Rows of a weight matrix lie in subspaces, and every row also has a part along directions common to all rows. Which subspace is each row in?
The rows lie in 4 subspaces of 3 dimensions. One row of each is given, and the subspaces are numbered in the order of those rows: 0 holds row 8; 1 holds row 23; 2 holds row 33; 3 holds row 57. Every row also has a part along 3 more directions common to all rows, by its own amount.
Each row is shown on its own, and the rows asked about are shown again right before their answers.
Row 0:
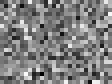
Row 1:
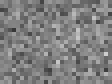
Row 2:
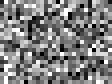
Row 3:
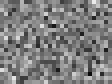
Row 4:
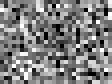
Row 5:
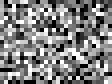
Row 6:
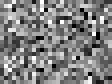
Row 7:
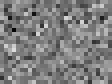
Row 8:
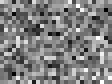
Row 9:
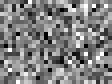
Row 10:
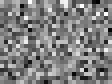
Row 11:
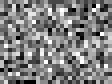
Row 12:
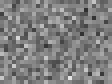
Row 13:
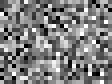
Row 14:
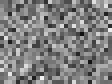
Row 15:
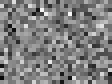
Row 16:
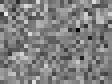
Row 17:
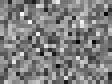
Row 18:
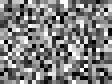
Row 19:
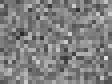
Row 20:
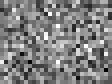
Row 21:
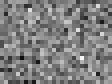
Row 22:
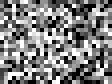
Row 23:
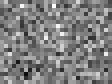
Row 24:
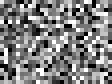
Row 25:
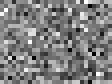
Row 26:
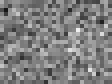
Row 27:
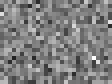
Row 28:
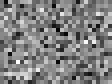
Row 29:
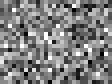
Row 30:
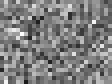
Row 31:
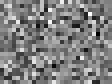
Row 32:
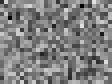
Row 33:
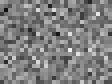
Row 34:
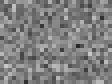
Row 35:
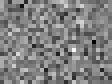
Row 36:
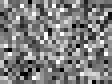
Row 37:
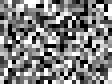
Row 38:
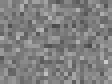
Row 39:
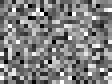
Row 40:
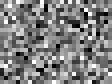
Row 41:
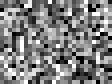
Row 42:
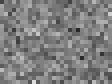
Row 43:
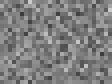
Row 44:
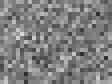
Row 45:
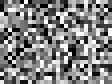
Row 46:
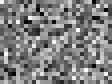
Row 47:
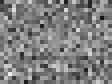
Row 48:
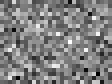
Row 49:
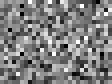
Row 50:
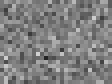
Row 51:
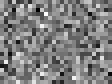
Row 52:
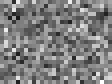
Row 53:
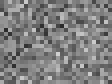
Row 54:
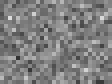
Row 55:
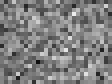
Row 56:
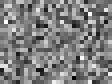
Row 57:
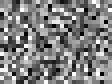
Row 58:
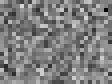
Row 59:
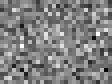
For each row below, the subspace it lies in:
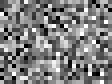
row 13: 3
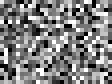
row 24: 0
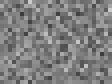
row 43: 3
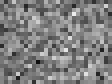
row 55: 2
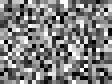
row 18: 3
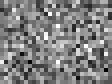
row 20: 1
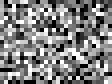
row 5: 1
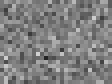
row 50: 2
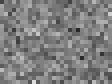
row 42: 0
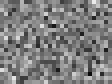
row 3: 3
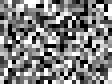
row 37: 3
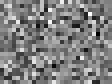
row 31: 0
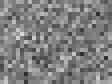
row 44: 2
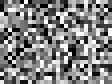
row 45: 3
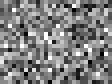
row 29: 1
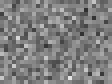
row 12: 3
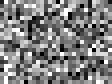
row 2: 2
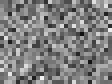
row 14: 3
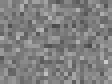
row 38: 3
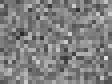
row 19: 2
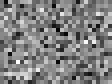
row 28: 1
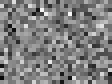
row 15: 0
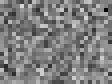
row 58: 0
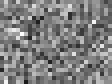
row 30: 2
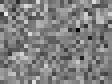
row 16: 0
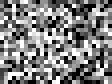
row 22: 1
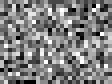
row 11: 1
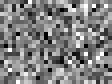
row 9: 1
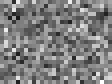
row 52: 0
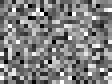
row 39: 0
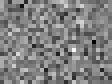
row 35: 3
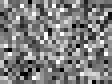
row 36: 1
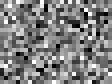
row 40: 0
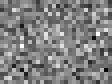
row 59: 1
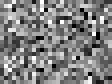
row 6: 0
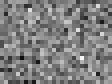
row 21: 1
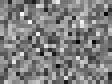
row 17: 3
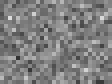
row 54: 2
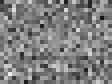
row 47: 2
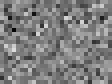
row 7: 2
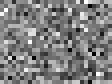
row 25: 2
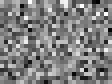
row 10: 3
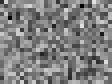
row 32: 2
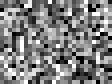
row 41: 1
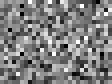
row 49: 3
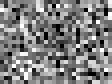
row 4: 1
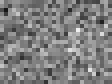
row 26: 2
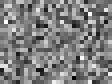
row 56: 0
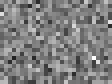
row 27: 2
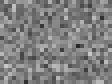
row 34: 2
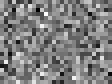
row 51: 0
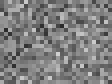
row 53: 3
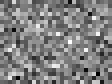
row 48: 0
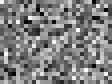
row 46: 0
